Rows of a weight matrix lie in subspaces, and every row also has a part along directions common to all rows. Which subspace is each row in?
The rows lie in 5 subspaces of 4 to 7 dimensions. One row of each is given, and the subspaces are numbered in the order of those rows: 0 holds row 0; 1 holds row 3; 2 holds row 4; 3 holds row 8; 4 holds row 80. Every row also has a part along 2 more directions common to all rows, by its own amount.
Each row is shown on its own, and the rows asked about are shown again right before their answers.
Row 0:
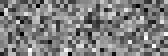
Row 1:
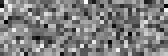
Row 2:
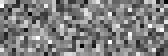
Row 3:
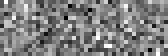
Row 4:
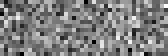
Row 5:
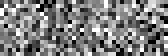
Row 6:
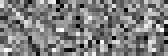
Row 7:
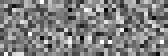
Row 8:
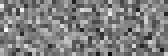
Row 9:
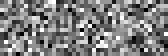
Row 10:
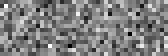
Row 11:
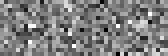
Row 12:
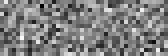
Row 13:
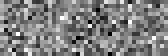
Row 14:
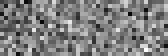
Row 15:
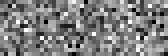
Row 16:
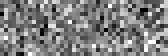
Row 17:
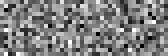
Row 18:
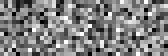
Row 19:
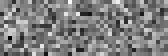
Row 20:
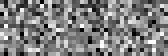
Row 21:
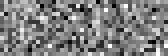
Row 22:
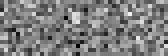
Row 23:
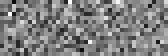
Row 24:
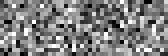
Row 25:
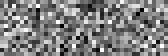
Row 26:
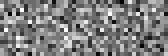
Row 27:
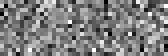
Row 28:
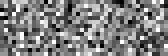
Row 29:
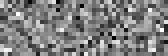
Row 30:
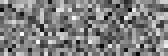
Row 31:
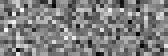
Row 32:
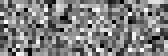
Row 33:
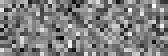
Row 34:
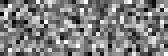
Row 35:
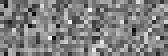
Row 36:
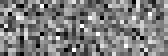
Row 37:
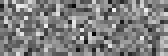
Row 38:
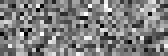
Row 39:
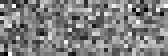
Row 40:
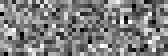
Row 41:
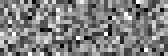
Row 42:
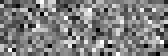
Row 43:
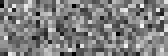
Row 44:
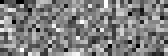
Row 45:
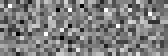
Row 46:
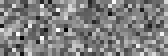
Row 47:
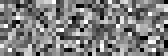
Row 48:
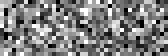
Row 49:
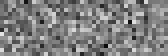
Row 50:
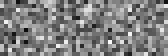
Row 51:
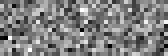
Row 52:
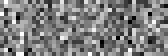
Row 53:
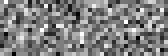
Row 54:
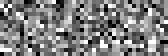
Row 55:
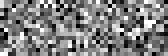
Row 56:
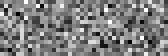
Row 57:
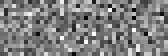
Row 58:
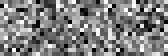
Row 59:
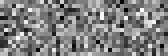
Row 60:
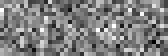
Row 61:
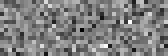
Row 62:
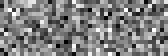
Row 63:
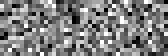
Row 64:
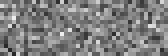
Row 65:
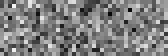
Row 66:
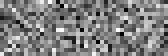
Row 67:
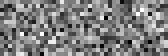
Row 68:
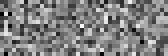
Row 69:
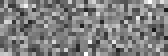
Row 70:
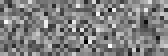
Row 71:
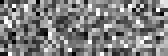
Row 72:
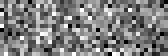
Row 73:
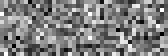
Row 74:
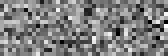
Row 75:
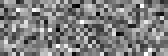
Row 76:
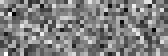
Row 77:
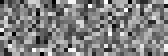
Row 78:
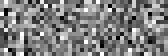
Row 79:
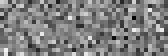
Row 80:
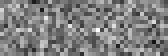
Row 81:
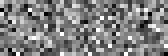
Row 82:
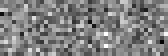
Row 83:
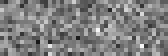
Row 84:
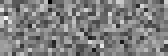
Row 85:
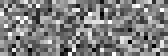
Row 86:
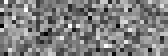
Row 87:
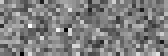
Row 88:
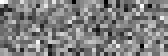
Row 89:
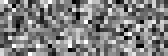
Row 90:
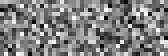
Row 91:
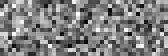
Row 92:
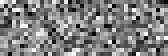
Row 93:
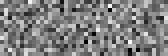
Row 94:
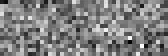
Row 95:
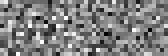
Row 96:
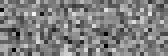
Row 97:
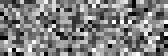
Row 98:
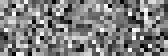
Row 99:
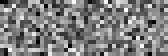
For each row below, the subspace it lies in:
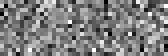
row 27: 4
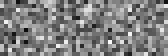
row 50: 2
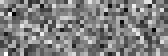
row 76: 3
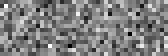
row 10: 4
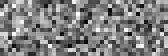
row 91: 4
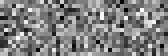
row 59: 0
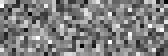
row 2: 2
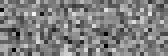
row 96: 1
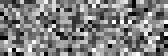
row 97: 3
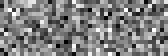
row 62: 3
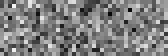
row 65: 0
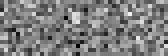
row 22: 1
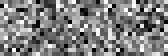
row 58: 4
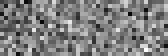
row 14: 3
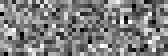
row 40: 3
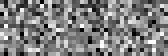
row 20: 3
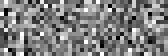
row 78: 2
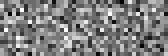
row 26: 3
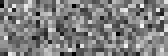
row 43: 2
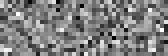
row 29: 0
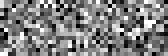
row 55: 0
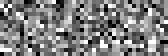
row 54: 0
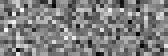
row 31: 3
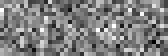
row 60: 4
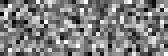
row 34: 2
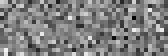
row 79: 0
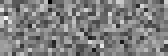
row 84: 3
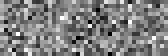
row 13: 3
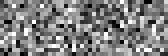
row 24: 2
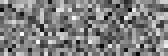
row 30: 4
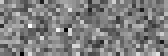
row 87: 1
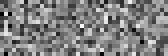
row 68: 3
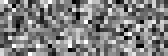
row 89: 4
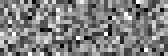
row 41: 4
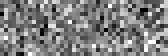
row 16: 4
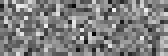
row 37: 2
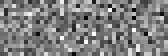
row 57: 2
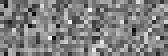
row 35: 1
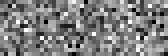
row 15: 2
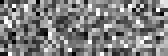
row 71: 2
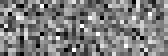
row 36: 0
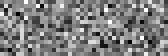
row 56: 0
